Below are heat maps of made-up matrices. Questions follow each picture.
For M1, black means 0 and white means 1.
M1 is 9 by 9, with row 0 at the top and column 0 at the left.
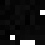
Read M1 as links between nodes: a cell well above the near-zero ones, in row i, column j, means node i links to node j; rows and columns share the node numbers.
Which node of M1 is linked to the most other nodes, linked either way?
node 8
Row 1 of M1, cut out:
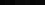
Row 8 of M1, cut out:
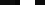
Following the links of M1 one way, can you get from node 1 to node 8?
no
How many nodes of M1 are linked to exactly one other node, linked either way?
4
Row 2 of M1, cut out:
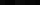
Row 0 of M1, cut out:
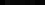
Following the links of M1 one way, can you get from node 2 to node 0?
no
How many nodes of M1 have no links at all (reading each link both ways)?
3
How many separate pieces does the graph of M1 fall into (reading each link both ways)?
4
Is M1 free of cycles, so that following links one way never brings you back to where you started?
yes
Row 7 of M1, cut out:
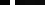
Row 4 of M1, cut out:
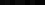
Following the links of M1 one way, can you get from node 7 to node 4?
yes
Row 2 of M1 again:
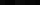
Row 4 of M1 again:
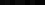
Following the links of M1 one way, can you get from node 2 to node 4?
yes
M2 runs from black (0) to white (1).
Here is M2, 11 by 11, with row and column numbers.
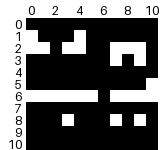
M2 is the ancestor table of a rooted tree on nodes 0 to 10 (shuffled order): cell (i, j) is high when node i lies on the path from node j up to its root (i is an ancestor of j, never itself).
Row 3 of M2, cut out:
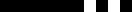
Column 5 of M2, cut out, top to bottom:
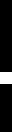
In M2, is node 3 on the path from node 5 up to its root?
no
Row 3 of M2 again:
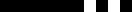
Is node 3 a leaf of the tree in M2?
no
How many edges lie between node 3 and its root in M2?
3
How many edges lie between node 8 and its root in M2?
2
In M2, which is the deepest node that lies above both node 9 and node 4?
2
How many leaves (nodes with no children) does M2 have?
5
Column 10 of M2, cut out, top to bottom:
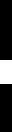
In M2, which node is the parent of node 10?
5
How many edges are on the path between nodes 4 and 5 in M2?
4
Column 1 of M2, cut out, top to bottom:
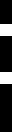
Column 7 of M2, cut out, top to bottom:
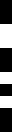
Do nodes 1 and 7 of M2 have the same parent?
no
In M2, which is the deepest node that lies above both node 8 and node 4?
2
